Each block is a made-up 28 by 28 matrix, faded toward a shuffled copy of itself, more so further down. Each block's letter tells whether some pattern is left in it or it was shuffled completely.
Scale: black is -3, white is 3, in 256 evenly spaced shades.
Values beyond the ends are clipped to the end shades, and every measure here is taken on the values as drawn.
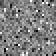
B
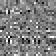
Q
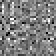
Q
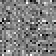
Q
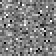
B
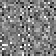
Q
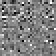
Q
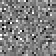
B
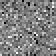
B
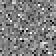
B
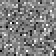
B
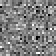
Q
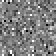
B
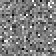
B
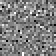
B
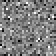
B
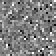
B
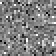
B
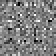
Q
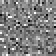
Q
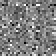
Q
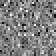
Q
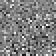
Q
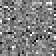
Q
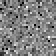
B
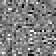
Q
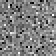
B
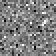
B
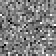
B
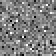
B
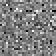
Q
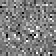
Q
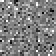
B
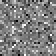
Q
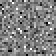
B
